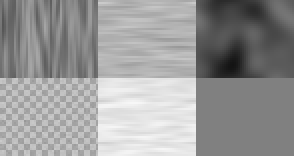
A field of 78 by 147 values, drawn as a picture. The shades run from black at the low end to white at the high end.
The table splits into 2 rows of 3 panels. Panel 1,1: middling, streaked downward. Panel 1,2: high, streaked across, faint in contrast. Panel 1,3: low, smooth. Panel 2,1: high, checkered. Panel 2,2: very high, streaked across, faint in contrast. Panel 2,3: middling, flat.
